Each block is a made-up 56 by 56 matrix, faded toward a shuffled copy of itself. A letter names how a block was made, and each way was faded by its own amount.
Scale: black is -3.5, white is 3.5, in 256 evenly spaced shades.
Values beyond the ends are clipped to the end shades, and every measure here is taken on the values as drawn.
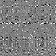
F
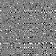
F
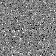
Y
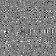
F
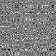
F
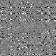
F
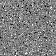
Y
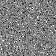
Y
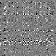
F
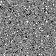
Y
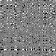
F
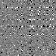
F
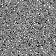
Y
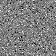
Y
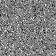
Y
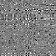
F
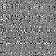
F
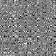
F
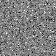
Y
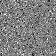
Y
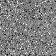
Y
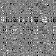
F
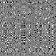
F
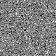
Y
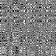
F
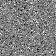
Y
